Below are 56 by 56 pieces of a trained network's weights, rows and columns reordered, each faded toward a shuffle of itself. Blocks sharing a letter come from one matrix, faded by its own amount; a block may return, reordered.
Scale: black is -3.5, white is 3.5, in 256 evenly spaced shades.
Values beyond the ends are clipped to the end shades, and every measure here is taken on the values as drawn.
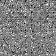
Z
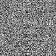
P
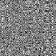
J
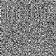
J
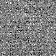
Z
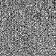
J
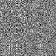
J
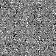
Z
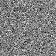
P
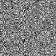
J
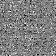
Z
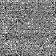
Z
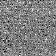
Z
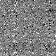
Z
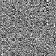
J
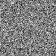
P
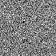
P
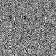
P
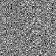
J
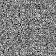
P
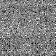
Z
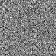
P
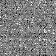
Z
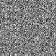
J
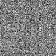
P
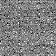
Z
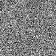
P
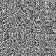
J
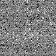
Z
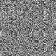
J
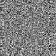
J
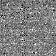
Z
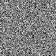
P
